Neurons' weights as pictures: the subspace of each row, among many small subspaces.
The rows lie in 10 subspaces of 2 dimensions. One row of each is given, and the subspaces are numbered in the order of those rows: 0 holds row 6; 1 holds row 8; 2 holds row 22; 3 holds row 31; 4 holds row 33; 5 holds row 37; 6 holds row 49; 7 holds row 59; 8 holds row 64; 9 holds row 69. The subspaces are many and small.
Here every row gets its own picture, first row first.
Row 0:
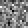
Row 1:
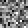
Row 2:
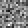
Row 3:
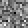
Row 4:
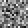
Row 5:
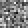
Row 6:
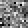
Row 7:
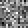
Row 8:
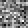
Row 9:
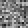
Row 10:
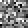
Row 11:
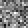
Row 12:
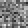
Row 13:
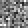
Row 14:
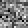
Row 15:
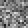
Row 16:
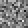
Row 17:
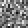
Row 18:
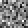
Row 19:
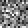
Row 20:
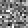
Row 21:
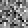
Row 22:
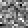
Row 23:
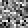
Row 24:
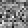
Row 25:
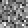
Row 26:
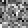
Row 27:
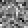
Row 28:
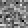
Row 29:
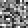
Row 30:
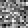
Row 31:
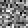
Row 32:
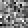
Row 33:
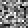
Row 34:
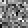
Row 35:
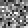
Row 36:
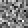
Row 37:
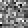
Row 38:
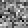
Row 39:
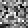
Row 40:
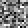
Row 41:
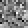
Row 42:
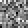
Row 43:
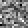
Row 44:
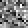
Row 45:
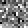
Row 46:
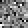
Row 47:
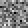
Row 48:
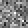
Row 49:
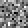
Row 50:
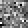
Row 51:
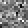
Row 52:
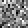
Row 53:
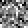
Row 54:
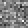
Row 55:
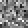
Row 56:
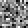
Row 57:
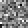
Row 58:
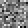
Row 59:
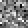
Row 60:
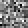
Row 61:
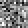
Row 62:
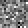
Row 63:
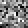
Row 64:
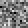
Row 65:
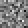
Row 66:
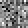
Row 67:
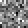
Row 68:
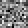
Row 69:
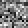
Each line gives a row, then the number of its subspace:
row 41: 7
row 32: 5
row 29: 2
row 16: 6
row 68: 3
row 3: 8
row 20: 3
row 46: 0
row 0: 8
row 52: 3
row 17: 3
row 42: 5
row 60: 5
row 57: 0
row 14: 9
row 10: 5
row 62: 4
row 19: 9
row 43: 2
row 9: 1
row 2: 3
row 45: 4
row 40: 4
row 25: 8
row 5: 5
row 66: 0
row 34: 9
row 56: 2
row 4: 9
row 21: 6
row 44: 7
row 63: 4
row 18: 8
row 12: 1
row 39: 4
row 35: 6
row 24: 3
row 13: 5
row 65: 6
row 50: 0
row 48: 6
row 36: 6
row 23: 8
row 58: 4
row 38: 9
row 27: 2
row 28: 2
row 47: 8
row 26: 9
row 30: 1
